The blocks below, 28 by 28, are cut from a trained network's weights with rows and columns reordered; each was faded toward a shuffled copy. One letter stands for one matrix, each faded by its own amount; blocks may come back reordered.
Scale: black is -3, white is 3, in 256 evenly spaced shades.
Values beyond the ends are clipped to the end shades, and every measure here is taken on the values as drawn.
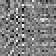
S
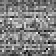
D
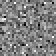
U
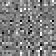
S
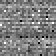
D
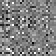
S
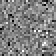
U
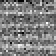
D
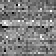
D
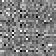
S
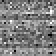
D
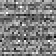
D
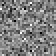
U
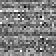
D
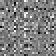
S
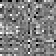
S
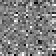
S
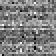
D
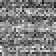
D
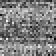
D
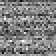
D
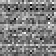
D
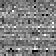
D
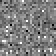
U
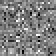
S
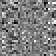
S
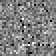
U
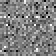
U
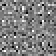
S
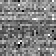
D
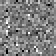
U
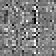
S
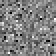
U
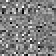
S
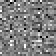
S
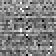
D
